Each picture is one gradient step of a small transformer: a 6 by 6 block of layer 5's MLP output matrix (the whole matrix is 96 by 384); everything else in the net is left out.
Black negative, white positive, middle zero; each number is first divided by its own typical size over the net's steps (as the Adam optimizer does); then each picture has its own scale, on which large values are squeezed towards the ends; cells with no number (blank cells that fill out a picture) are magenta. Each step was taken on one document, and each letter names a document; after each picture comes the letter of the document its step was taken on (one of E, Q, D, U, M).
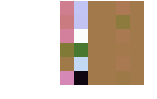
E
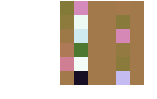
E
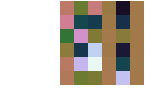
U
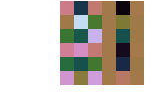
U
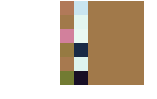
E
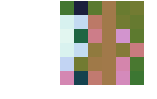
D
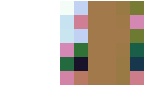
D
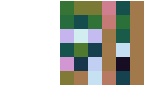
U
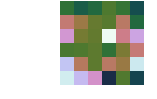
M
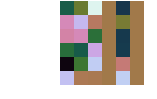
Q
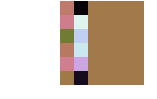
E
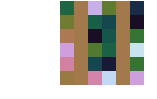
M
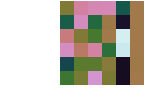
U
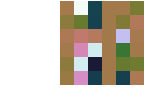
U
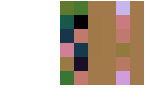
E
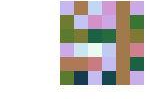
M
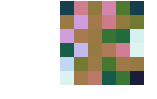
M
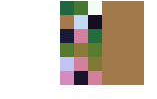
D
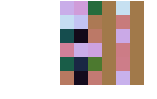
D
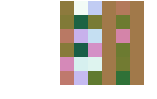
Q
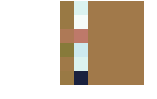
E
